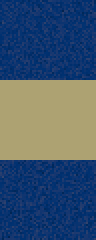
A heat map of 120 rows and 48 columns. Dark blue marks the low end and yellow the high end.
The table splits into 3 rows of 1 panel. Panel 1,1: very low, fine-grained, faint in contrast. Panel 2,1: high, flat. Panel 3,1: very low, fine-grained, faint in contrast.
